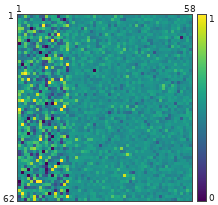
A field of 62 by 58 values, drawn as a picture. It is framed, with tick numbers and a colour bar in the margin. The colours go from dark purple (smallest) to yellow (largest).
Grain: fine. Histogram: heavy tails on both sides. Slope: none. Seam: vertical, 30% of the way across, the right part calmer. Mirror symmetry: none. Stripes: none.
